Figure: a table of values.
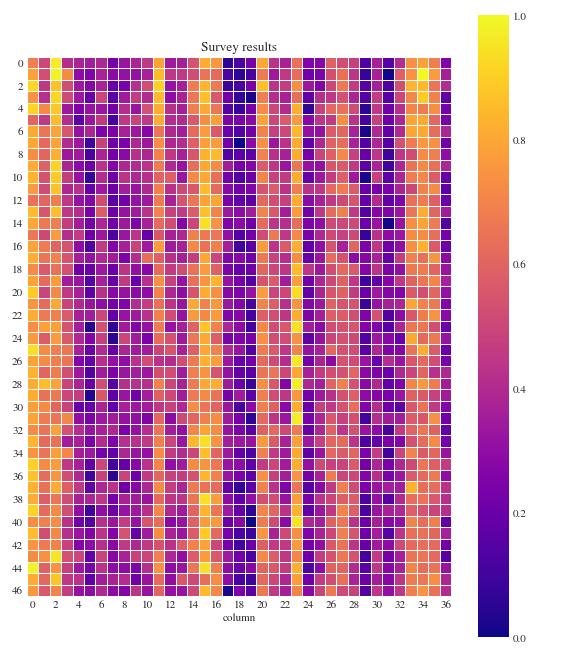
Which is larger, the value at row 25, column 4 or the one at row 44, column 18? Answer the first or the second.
the first
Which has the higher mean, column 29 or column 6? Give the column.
6
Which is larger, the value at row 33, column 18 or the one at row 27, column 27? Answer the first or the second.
the second
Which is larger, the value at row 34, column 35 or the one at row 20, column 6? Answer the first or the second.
the first
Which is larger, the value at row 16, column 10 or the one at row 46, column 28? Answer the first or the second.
the second
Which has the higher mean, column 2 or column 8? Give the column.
2
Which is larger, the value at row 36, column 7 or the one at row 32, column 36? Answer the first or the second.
the second
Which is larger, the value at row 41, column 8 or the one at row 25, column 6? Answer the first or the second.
the first
